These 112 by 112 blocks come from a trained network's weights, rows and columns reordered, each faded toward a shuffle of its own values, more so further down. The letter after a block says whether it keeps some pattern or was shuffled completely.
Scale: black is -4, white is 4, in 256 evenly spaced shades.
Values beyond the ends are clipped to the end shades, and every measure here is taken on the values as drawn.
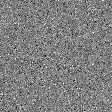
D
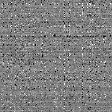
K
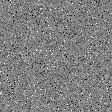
D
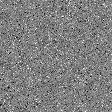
D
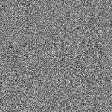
K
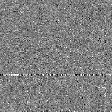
K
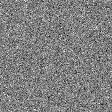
D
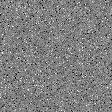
D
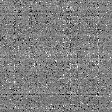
K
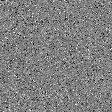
D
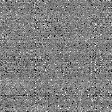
K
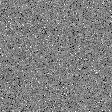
D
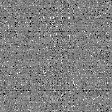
K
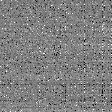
K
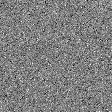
D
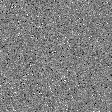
D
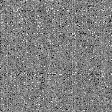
K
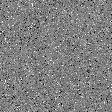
D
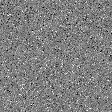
D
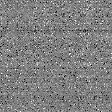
K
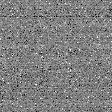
K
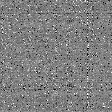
K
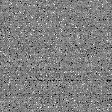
K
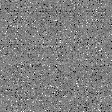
K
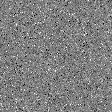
D
